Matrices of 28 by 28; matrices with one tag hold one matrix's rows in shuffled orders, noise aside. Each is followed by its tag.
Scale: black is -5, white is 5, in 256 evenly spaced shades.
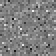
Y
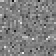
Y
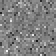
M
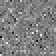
M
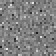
M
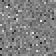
M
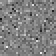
M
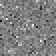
M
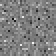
Y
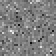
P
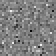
P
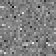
Y
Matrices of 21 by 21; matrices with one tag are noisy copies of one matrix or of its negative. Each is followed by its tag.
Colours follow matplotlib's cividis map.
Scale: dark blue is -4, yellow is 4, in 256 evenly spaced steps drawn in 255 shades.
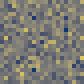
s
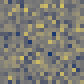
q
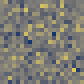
q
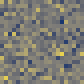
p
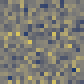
q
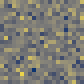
s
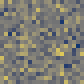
p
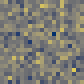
q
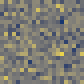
p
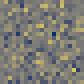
q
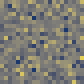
s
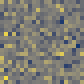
p
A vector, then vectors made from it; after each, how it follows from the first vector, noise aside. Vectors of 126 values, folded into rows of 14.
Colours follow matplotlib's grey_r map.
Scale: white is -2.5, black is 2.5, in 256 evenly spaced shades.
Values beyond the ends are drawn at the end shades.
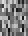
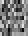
sign-scrambled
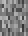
shrunk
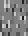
partly zeroed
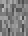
shrunk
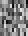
wrapped around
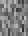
shrunk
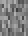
shrunk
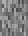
shrunk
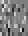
partly zeroed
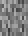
shrunk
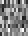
sign-scrambled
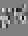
partly zeroed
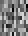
wrapped around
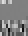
partly zeroed
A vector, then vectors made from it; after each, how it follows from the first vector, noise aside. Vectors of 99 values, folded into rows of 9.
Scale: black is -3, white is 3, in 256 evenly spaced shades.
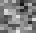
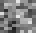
reversed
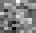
reversed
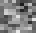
copied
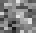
reversed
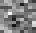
wrapped around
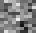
wrapped around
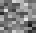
wrapped around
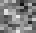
copied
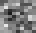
wrapped around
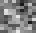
copied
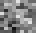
reversed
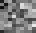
wrapped around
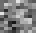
reversed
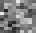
reversed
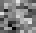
reversed
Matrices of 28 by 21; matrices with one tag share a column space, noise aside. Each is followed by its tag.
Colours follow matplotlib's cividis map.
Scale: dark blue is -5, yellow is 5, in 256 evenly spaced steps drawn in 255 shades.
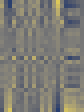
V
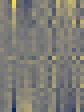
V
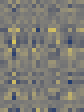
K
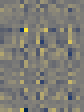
K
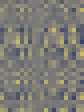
K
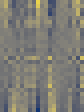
V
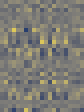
K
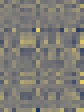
K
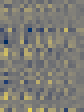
K
